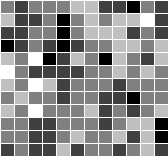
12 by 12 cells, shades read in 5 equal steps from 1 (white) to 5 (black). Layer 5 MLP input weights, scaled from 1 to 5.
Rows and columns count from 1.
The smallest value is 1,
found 5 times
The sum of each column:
34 39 35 42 45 36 32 41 34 40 31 41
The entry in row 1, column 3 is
3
